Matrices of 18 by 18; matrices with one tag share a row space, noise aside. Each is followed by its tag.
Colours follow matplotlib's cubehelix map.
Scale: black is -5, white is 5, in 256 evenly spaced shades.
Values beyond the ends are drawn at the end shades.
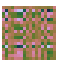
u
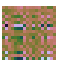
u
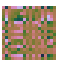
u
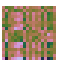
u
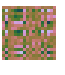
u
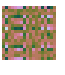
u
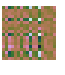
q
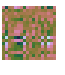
u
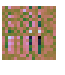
q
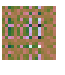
q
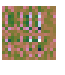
q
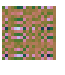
u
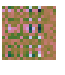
q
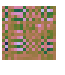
u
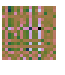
q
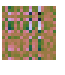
q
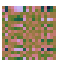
u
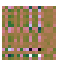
q
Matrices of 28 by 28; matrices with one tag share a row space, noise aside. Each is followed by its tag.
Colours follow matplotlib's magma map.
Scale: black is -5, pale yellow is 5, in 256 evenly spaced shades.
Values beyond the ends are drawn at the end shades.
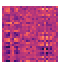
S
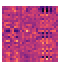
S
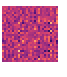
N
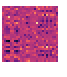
S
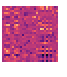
S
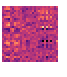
S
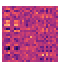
S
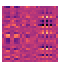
S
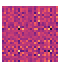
N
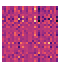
N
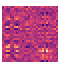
S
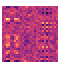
S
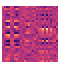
S
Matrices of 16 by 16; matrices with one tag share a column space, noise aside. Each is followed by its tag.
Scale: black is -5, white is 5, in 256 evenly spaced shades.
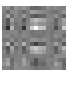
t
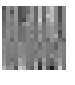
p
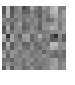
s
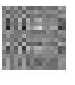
t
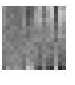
p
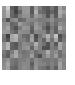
s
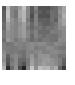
p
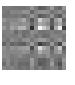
t
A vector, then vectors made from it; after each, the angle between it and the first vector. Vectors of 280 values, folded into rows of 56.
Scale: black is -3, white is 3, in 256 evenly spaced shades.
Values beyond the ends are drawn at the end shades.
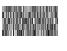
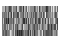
partly aligned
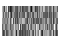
orthogonal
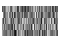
partly opposed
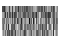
partly opposed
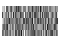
partly aligned
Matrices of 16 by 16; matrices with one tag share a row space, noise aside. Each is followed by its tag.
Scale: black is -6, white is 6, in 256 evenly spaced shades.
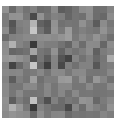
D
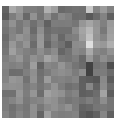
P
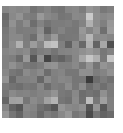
P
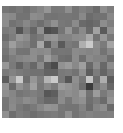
P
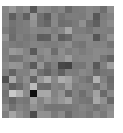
D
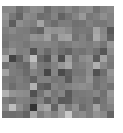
D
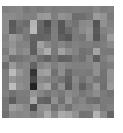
D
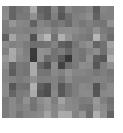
D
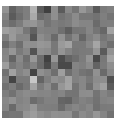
D
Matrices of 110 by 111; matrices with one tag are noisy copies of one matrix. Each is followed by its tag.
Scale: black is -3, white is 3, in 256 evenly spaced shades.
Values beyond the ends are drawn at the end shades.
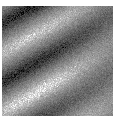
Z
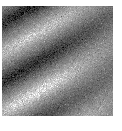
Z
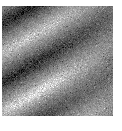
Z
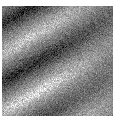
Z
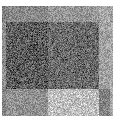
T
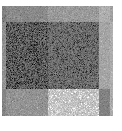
T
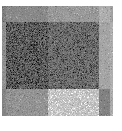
T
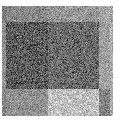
T
